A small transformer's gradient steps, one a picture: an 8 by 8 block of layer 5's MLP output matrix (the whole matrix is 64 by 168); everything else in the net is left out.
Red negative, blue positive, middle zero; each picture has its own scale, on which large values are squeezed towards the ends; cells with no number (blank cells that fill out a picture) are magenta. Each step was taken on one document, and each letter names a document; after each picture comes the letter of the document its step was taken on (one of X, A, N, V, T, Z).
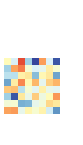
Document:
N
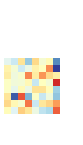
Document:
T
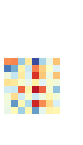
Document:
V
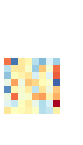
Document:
N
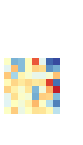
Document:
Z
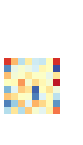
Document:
V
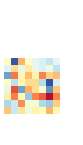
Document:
T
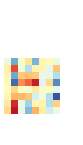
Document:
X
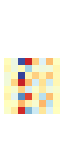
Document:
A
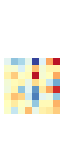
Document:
X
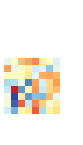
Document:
T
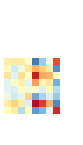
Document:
V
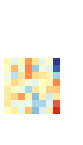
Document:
Z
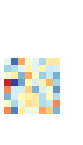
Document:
T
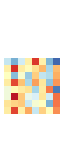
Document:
Z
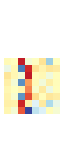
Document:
A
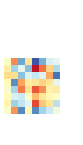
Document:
V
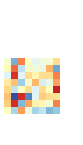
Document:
T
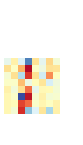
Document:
A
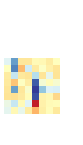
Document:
N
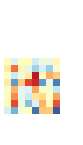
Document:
X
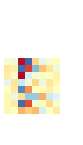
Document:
A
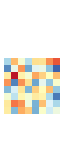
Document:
N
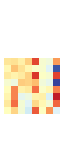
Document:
X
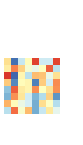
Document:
Z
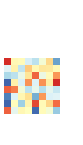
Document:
N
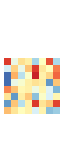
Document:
N
